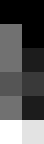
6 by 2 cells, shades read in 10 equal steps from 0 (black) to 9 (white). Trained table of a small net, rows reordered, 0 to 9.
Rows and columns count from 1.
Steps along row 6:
down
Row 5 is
4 1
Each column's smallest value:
0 0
